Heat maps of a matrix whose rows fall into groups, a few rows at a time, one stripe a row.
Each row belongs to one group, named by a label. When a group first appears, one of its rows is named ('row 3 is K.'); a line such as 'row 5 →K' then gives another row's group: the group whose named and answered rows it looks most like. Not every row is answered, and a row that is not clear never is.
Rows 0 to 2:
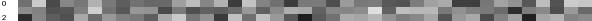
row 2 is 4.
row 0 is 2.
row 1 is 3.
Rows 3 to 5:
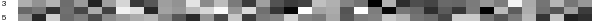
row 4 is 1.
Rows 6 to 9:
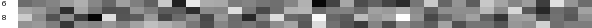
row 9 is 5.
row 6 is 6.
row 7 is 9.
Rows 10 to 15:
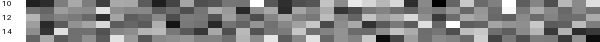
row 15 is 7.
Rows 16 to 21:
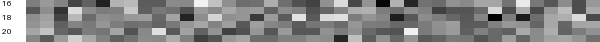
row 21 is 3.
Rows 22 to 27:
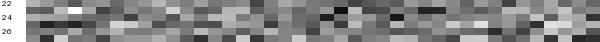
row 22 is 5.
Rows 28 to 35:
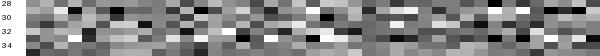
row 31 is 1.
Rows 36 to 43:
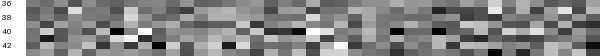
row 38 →1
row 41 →1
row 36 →9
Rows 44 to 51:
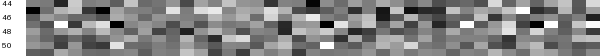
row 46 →7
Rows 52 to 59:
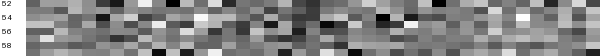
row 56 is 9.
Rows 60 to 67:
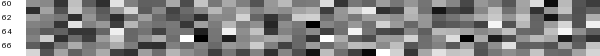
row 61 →7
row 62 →9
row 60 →6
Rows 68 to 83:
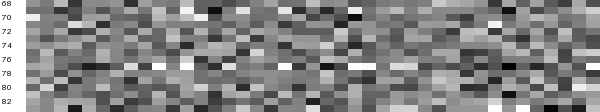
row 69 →4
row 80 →2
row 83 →9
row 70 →5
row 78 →6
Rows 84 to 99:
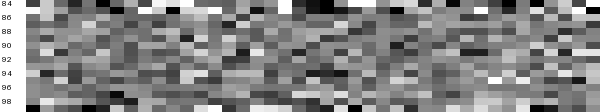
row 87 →4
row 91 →2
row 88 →5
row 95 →9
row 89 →6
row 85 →5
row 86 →2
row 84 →4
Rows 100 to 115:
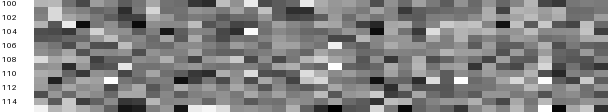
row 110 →9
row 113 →7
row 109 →6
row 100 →9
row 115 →5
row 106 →6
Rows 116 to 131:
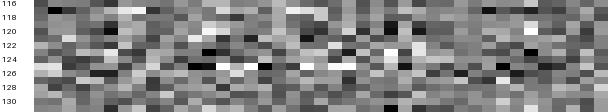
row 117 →1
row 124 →3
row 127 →1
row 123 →3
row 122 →6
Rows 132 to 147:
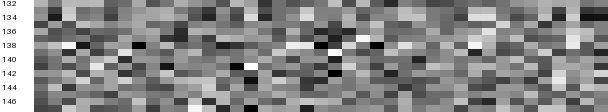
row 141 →4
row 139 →6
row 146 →1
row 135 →7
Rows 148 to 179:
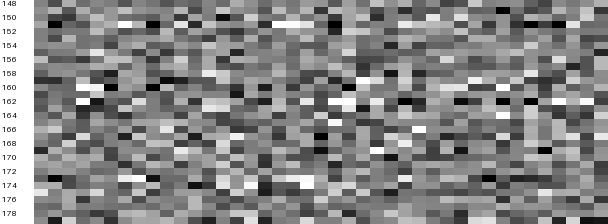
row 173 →1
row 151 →1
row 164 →9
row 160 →1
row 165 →5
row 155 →4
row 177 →9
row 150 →4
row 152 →4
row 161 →4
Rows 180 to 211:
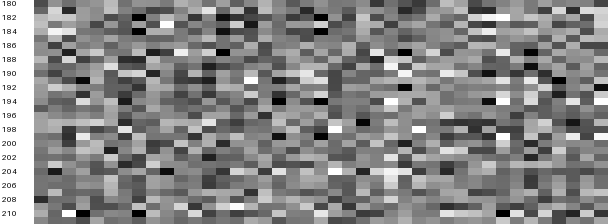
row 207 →2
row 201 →1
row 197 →5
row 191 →9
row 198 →6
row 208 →3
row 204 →6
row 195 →3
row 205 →3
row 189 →3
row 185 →2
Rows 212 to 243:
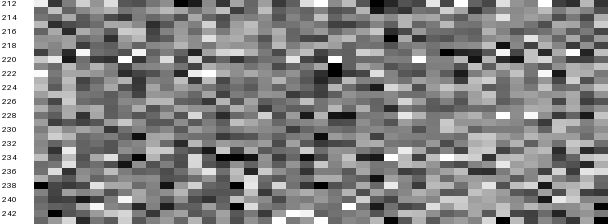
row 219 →7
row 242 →1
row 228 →9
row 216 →7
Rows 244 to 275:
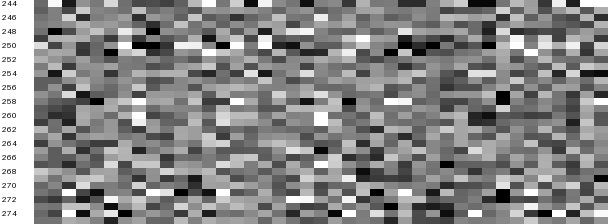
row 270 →7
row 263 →2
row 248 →1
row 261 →1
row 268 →5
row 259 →1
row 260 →1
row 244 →2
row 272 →1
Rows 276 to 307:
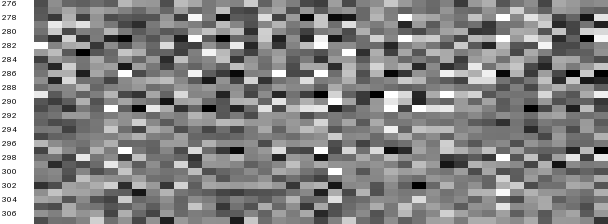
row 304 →6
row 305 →9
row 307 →4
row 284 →4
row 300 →6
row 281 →9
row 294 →3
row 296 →5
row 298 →7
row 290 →6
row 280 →2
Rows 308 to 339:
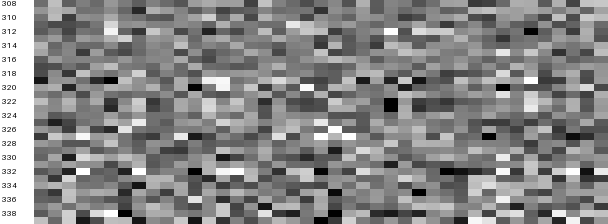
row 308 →2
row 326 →6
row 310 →2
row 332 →7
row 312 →3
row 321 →9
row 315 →9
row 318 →7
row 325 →1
